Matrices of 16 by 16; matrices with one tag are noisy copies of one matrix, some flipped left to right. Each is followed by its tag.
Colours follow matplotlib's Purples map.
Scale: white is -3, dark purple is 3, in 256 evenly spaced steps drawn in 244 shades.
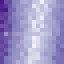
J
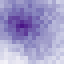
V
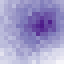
V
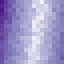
J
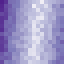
J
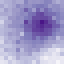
V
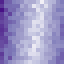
J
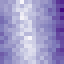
J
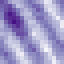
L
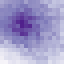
V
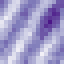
L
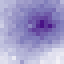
V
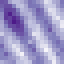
L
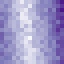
J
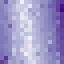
J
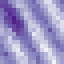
L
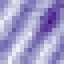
L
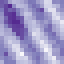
L
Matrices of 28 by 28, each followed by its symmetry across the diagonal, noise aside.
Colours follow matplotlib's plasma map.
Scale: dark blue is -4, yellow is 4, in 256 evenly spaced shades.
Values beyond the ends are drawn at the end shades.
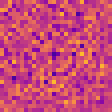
symmetric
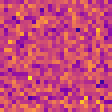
antisymmetric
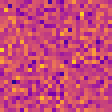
antisymmetric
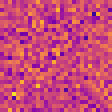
antisymmetric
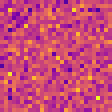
symmetric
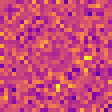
symmetric
